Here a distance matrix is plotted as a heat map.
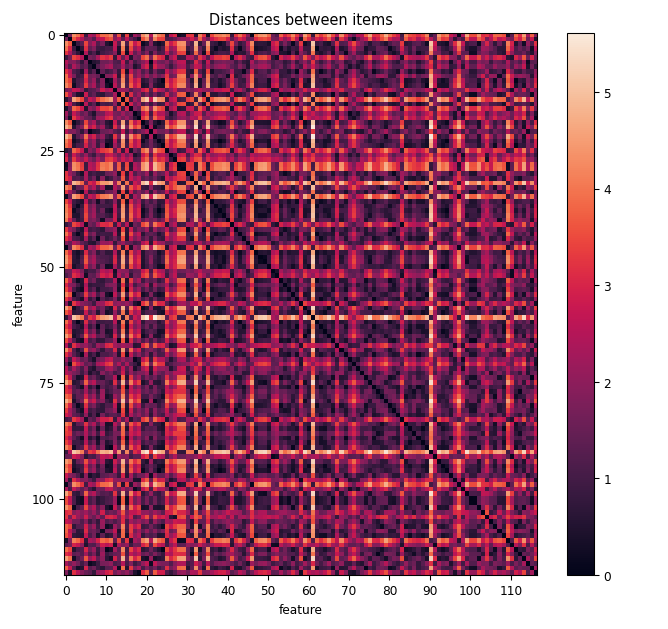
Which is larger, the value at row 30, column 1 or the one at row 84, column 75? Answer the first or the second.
the first
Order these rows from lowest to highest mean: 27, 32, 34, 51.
34, 51, 27, 32
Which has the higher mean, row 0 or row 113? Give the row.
0
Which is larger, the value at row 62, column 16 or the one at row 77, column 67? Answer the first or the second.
the first
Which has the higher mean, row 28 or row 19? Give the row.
28
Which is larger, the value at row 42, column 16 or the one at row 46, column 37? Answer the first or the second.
the second
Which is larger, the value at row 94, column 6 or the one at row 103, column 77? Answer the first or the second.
the first
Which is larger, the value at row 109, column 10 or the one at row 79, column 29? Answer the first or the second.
the second
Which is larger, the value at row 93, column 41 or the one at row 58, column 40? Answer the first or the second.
the first
